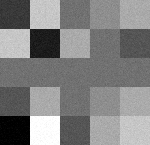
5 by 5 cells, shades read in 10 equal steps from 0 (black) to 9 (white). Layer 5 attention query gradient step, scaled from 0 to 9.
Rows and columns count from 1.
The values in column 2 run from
1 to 9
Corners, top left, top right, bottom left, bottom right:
2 6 0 7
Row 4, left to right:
3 6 4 5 6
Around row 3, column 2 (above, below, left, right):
1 6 4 4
